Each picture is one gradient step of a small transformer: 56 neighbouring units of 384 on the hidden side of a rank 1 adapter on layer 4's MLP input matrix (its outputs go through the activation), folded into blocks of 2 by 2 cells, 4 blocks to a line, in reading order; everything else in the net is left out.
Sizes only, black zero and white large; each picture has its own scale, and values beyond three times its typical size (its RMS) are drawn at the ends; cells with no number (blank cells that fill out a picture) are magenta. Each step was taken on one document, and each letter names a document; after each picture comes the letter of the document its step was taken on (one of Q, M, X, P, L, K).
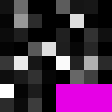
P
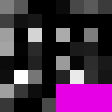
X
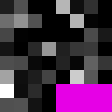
P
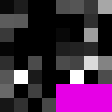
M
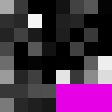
X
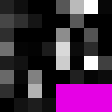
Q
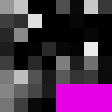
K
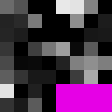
P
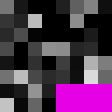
K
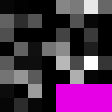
Q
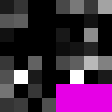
M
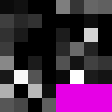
M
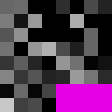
K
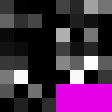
Q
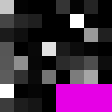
P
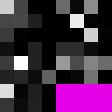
P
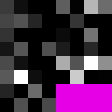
Q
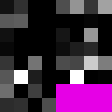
M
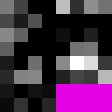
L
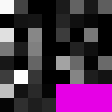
X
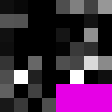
M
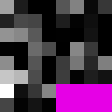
X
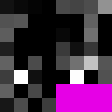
Q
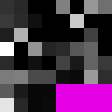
K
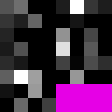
Q
